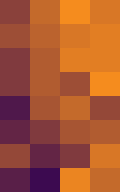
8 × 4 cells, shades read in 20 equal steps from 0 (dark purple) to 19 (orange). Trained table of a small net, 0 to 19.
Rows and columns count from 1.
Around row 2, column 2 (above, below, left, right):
14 12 10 16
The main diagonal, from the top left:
8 13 17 19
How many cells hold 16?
3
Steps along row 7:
down up up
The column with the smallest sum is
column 1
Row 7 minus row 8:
6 4 -11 2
